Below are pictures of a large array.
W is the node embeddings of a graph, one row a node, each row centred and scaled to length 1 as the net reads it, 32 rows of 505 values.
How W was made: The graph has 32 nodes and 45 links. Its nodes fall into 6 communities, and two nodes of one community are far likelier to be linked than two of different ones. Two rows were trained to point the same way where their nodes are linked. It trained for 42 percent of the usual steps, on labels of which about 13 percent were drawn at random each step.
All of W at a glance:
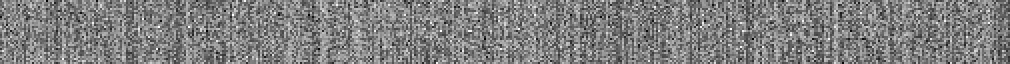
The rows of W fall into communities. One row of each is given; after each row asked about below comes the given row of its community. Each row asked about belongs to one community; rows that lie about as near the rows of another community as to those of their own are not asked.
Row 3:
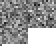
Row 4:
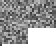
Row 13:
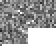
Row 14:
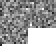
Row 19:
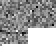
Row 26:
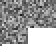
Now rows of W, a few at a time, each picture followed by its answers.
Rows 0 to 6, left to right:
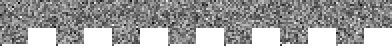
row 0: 3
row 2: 3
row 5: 26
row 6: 3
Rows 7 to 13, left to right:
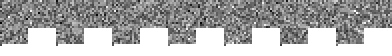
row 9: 4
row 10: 19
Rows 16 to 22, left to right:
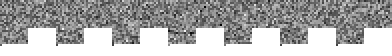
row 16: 4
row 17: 4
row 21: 13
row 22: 14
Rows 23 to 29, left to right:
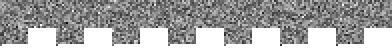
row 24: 26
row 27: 13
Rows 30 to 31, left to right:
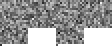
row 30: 3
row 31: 13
